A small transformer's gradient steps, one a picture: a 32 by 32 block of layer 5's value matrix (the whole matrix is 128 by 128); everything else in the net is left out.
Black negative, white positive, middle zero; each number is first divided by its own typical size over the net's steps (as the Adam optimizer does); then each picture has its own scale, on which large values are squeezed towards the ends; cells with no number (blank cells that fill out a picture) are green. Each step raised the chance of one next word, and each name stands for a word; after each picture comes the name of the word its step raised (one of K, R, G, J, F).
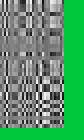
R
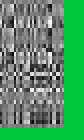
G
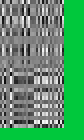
R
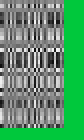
G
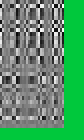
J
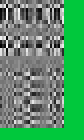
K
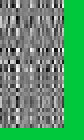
G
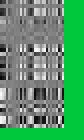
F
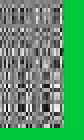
K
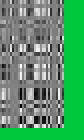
F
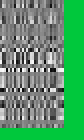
G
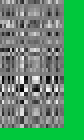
F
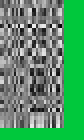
K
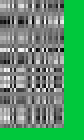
G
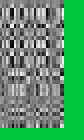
K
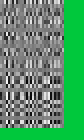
R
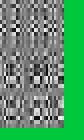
J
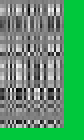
F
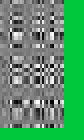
J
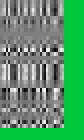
F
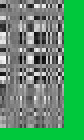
J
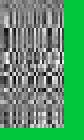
G
